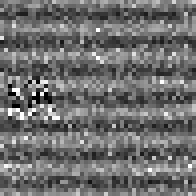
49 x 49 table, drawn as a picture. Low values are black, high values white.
Horizontal stripes repeat 7 times down the table. No row or column stands out. There is no overall slope. In the middle left lies a patch that is rougher than the rest. The middle left is the roughest part.
